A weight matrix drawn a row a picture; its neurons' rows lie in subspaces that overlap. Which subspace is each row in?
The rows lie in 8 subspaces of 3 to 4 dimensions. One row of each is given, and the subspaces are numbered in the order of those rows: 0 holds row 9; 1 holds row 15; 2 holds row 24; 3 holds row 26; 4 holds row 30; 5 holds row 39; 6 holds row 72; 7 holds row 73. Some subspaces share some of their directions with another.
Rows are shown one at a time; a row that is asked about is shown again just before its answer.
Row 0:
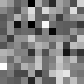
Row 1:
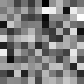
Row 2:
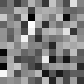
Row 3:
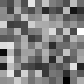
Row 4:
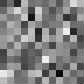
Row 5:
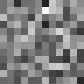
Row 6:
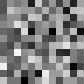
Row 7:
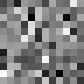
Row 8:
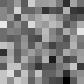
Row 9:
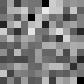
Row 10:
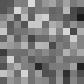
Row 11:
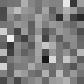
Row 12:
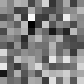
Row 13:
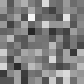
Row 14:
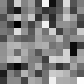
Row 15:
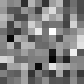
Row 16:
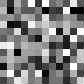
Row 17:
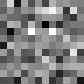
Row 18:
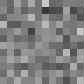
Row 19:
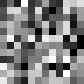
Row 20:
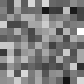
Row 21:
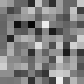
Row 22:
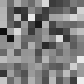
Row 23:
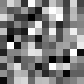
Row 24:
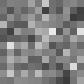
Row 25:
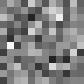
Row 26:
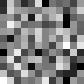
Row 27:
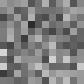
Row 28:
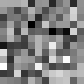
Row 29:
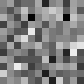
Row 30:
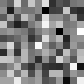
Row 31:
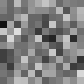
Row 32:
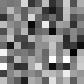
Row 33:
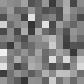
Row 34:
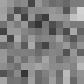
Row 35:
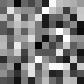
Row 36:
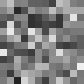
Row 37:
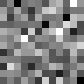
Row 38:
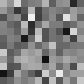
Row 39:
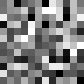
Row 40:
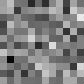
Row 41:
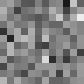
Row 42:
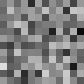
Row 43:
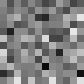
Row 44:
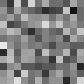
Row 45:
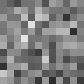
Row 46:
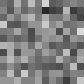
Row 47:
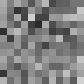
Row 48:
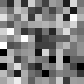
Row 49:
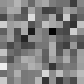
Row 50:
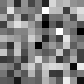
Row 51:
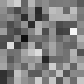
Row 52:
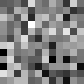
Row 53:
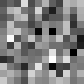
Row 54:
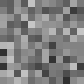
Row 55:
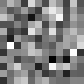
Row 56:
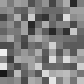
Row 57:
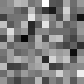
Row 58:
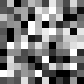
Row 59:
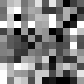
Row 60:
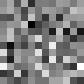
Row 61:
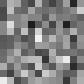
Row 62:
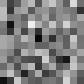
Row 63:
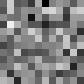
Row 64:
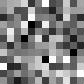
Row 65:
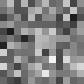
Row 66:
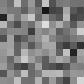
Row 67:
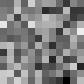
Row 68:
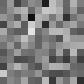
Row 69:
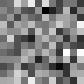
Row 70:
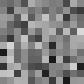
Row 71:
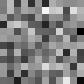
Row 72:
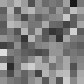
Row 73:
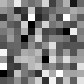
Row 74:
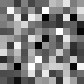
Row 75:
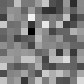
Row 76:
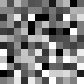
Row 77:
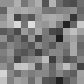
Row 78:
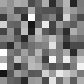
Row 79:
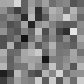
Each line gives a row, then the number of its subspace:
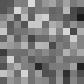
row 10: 0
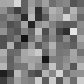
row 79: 7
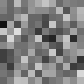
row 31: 1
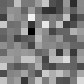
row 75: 3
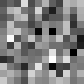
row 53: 1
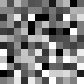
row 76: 5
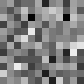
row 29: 4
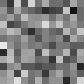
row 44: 2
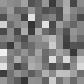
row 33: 1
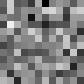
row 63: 3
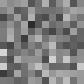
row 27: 3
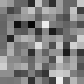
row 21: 4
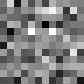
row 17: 2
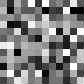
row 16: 3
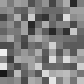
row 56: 5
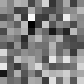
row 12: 0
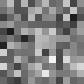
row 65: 2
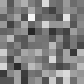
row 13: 3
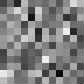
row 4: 1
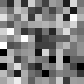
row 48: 2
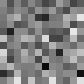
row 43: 5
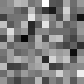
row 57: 5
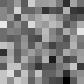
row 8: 6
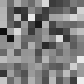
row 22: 0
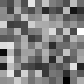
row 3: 6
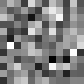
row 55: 7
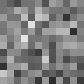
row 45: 7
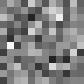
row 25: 7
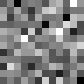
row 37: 6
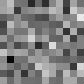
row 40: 0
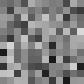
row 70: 4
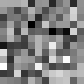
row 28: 4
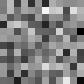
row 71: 5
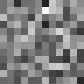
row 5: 4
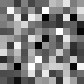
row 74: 4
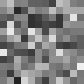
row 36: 3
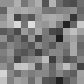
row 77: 6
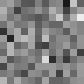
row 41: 0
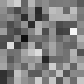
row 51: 7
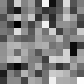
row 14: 6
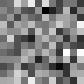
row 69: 4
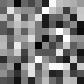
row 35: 4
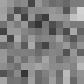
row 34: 0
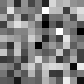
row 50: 4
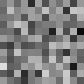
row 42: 3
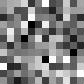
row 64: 5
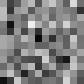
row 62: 3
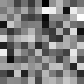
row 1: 5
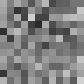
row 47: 0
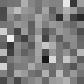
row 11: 0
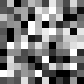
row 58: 2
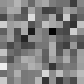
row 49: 6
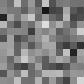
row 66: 0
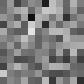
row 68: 0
